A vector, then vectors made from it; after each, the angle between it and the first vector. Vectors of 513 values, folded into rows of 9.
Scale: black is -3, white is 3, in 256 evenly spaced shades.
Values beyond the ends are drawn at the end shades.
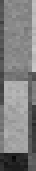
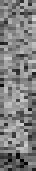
partly aligned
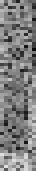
partly opposed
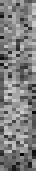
partly aligned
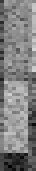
nearly parallel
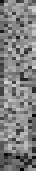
partly aligned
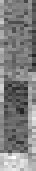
nearly opposite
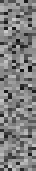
orthogonal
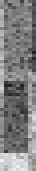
nearly opposite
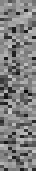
orthogonal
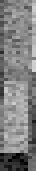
nearly parallel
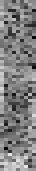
partly opposed
